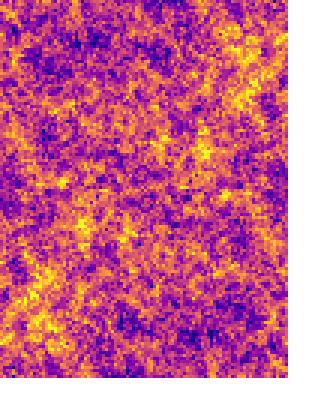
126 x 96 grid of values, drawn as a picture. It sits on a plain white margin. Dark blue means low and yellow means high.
Histogram: bell-shaped. Slope: none. Grain: blotchy. Symmetry: a half turn.
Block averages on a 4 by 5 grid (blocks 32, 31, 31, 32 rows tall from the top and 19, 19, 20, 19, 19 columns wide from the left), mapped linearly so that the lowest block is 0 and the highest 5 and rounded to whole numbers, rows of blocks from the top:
10135
22342
24322
53101
